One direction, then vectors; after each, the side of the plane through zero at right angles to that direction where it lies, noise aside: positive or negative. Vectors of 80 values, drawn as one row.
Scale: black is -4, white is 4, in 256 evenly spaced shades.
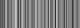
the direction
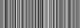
negative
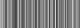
negative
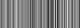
positive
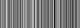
positive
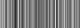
negative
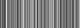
positive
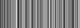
positive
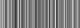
negative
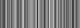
positive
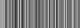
negative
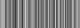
negative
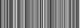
positive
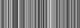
negative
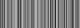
positive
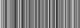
negative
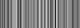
positive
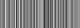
positive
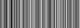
negative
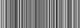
negative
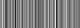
negative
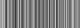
negative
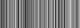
positive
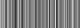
negative
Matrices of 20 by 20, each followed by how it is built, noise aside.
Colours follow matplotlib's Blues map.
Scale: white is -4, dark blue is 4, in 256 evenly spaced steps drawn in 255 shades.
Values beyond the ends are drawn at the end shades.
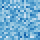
low rank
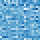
low rank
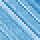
Toeplitz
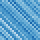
Toeplitz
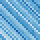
Toeplitz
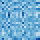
low rank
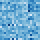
low rank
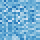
low rank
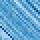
Toeplitz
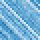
Toeplitz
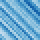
Toeplitz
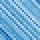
Toeplitz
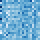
low rank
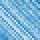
Toeplitz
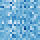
low rank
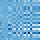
low rank
